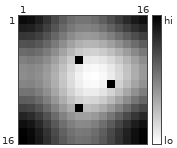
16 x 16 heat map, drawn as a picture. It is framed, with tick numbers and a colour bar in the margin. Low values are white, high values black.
Ninth with the highest average: bottom left. Odd rows or columns: none. Average level on the scale: 50%. Calmest part: middle left. Ninth with the lowest average: centre. Lone odd cells: 3, each higher than its neighbours.
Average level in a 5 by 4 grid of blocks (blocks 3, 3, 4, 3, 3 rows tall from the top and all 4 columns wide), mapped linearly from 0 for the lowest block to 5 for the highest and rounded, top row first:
5334 | 3212 | 2101 | 4213 | 5335
